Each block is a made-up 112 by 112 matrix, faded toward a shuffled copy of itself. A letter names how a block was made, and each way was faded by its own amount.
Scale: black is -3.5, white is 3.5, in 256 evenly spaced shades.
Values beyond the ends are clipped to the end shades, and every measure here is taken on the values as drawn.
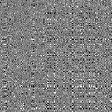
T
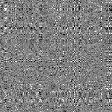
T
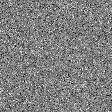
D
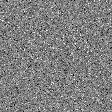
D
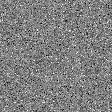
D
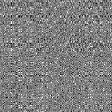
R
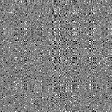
T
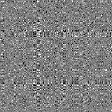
T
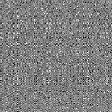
R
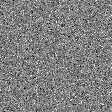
D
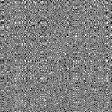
T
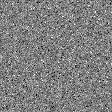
D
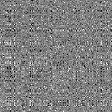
R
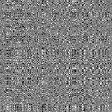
R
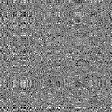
R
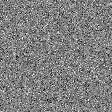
D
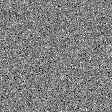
D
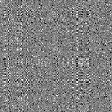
R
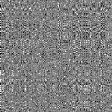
R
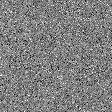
D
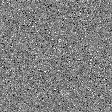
D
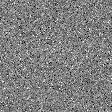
D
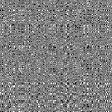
T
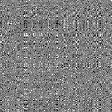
R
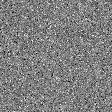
D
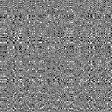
T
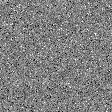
D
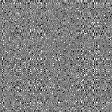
R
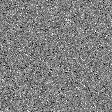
D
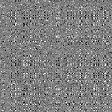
T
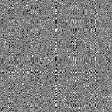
R
